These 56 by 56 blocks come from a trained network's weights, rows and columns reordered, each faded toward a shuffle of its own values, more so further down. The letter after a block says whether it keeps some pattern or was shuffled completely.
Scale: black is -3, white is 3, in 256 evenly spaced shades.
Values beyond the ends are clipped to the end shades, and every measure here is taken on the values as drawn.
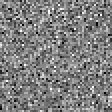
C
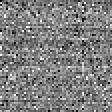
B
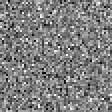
C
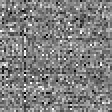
B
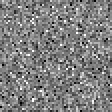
C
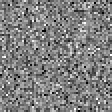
C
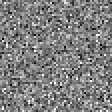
C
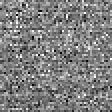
B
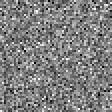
C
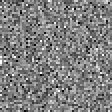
C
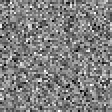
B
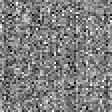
B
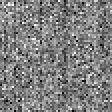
B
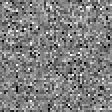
B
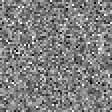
C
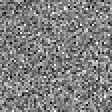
C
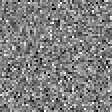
C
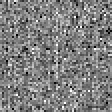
B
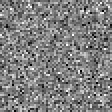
C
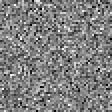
C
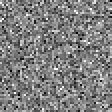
C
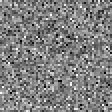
C
